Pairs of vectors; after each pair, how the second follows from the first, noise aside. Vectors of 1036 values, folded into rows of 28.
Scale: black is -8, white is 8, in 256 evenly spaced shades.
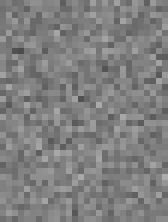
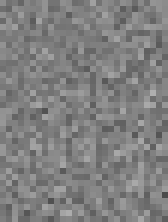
shuffled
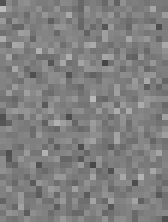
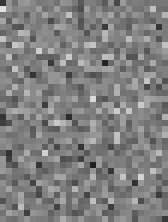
scaled up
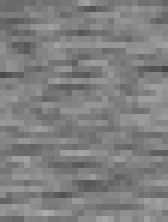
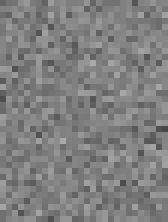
shuffled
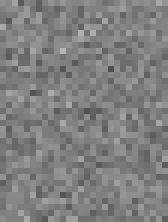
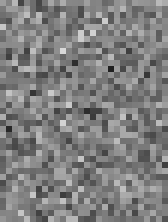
scaled up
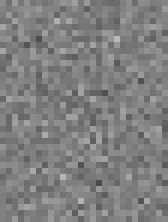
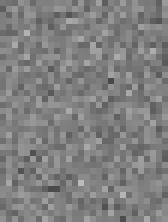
shuffled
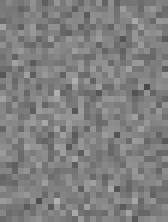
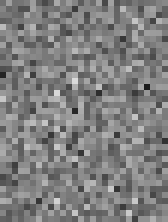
scaled up
